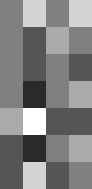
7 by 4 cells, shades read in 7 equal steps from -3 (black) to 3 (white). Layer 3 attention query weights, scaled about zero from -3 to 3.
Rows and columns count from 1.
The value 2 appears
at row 1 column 2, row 1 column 4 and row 7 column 2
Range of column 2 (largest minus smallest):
5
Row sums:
4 0 -2 -1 2 -2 0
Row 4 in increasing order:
-2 0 0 1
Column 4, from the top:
2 0 -1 1 -1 1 0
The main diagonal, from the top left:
0 -1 0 1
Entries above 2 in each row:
0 0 0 0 1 0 0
